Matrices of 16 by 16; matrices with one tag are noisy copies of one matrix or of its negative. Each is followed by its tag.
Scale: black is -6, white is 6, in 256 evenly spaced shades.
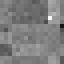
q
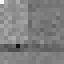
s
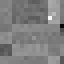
q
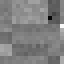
q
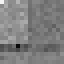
s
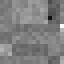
q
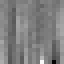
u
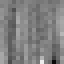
u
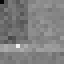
s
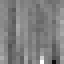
u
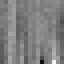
u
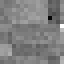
q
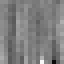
u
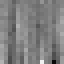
u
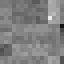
q
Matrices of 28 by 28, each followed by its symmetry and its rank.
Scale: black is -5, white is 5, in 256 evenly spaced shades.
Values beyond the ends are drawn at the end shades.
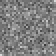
symmetric, full rank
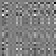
neither, rank two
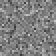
antisymmetric, full rank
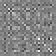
symmetric, rank five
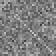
symmetric, full rank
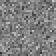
antisymmetric, full rank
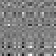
neither, rank two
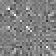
symmetric, rank five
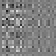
neither, rank two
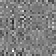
neither, rank five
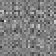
neither, rank five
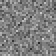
antisymmetric, full rank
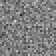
antisymmetric, full rank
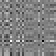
neither, rank two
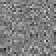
neither, rank five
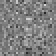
neither, rank five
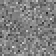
antisymmetric, full rank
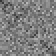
symmetric, full rank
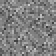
antisymmetric, full rank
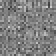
neither, rank five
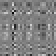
neither, rank two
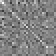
symmetric, rank five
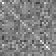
symmetric, rank five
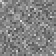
symmetric, full rank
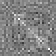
symmetric, rank five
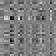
neither, rank two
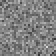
symmetric, full rank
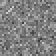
symmetric, full rank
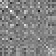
symmetric, rank five
